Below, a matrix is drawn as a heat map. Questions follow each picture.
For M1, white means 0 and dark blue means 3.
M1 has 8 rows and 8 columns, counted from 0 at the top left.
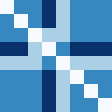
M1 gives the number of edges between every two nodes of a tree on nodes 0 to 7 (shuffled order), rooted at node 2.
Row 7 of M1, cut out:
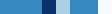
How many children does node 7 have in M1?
0
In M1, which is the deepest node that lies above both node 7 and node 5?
4
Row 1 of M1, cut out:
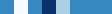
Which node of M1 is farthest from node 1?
3
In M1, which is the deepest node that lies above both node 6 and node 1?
4
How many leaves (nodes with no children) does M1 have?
6
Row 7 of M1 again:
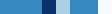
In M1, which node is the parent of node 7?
4
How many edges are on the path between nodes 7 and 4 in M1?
1
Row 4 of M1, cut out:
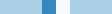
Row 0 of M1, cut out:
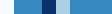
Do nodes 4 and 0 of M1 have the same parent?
no
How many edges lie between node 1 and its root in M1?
2
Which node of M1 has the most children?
4
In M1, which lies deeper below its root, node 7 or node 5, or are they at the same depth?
the same depth
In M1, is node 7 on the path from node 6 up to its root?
no
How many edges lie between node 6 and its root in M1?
2
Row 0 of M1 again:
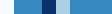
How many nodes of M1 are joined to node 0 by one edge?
1
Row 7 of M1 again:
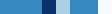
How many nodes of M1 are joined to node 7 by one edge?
1
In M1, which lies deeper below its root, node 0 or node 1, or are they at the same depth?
the same depth
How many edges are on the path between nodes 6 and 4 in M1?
1
